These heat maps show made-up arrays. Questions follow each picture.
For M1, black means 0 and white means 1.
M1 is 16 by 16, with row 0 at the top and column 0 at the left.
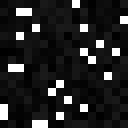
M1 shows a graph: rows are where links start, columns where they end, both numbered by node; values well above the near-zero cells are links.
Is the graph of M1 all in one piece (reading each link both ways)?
yes
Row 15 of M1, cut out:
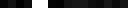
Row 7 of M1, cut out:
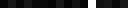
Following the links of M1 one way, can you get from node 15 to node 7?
yes
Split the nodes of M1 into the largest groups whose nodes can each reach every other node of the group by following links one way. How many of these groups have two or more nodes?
2
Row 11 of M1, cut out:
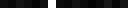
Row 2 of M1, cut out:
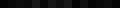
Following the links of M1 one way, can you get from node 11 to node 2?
no
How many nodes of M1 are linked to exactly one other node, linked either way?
0
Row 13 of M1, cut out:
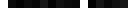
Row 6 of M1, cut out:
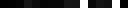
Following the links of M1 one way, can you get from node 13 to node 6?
yes
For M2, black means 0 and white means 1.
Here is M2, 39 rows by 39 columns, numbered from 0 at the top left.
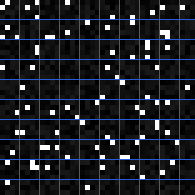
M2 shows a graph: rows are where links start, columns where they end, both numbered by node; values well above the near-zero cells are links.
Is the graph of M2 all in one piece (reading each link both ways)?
no
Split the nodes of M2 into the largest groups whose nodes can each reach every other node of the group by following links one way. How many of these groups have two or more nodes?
3
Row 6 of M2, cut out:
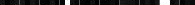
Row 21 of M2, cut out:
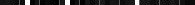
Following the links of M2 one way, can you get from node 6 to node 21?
yes
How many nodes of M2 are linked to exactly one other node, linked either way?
11
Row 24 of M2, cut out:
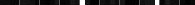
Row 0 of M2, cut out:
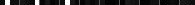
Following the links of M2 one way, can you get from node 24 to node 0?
yes
